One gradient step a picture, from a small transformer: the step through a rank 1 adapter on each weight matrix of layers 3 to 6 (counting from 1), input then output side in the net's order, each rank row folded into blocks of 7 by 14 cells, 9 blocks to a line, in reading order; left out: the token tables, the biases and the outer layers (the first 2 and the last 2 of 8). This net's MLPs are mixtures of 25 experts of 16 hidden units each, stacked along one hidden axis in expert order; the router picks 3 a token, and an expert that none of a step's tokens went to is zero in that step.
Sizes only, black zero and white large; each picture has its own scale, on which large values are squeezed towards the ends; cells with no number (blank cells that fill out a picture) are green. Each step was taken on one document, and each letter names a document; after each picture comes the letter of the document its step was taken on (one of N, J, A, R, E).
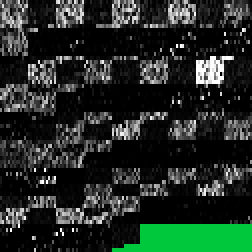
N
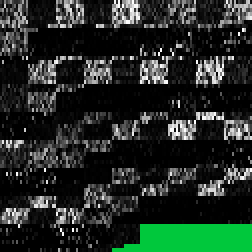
N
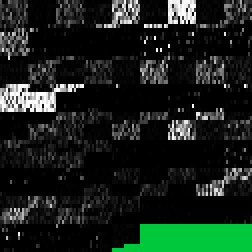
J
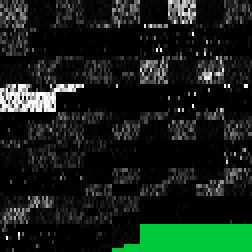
J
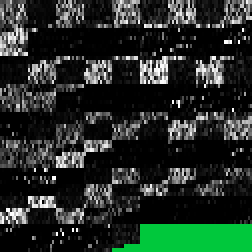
N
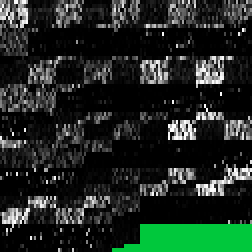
N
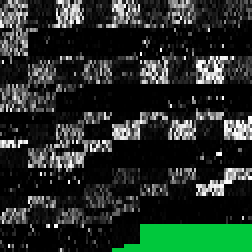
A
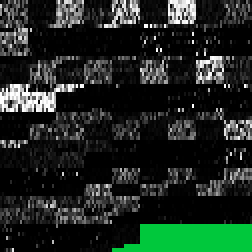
J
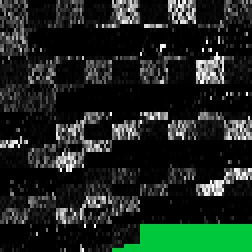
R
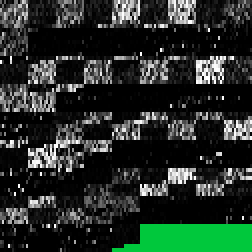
A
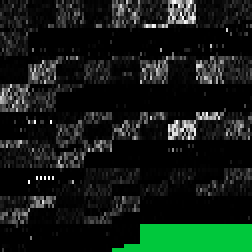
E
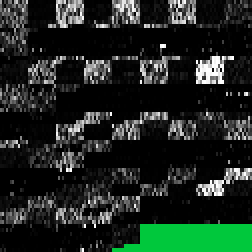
R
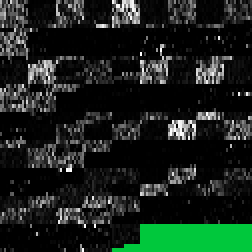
R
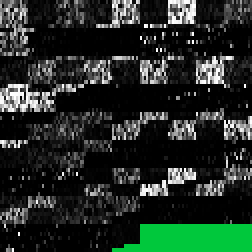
J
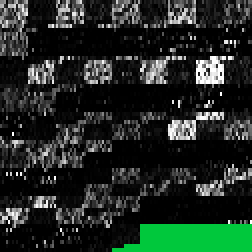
N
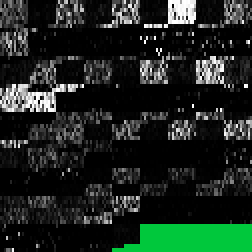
J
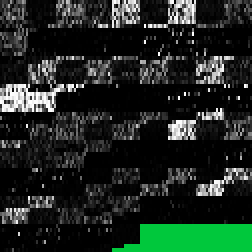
J
